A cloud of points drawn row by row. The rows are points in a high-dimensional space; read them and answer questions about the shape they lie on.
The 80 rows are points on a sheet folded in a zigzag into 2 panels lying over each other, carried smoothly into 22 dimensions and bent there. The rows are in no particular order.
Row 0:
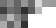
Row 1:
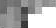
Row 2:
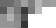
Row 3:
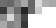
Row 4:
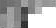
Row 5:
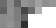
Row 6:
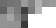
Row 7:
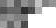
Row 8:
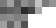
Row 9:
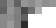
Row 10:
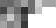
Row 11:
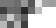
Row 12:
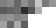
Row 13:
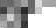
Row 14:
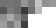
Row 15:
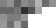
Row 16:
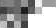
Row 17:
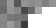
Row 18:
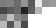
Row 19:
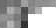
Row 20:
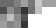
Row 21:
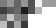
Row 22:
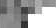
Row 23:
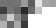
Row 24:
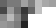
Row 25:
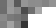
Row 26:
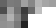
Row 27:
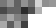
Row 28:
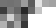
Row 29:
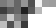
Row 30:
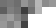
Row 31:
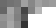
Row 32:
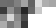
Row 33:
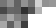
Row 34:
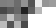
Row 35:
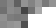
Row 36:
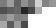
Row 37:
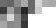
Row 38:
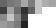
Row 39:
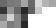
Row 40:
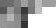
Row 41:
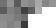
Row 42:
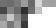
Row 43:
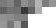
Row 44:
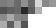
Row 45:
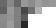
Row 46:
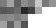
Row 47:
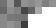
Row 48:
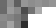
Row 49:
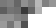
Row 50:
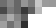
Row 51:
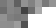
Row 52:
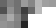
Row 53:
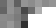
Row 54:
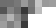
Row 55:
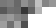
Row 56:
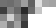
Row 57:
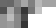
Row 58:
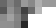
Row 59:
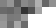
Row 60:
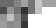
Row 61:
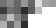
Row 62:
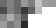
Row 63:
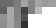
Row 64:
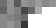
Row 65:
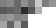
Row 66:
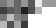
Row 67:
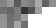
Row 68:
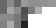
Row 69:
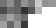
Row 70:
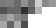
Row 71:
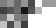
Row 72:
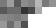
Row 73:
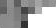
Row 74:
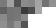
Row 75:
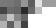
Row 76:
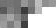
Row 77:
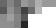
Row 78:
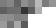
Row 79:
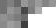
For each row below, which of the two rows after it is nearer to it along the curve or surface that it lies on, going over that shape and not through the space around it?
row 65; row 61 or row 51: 51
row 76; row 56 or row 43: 43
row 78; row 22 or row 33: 33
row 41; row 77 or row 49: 77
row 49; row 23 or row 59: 59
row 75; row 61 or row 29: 29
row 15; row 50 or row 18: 18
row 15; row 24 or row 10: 10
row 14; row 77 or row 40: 40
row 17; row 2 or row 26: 26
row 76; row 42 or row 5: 42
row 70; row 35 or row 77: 35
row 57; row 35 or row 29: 35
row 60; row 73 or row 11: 11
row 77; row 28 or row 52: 52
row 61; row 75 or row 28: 28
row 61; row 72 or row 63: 72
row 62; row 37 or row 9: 9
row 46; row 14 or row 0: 0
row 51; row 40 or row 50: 40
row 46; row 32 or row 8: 8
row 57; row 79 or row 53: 79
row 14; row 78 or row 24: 78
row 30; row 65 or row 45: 65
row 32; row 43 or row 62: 62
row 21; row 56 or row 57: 56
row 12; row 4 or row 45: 4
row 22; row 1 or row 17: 17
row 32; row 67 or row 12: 12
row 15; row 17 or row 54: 54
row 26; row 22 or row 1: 22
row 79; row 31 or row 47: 31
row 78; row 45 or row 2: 2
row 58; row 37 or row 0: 0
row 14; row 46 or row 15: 15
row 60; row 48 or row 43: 43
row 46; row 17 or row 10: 17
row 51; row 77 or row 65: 65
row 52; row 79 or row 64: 64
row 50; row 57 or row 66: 66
